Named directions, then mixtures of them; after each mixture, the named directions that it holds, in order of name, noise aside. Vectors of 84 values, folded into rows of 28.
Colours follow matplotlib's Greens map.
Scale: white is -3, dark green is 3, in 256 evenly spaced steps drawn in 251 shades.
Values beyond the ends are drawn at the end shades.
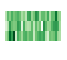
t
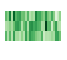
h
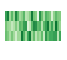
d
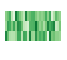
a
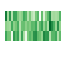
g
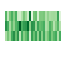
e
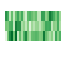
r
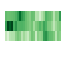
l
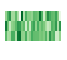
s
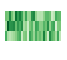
a, l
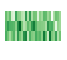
a, e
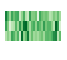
a, d, e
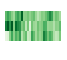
l, r, s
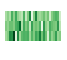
e, t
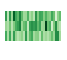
h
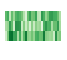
r, t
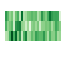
r, s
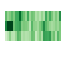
l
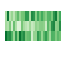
e, h, l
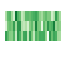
a, t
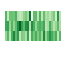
e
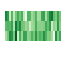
r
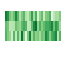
d, g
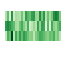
g, h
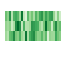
h, r, s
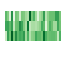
e, h, r
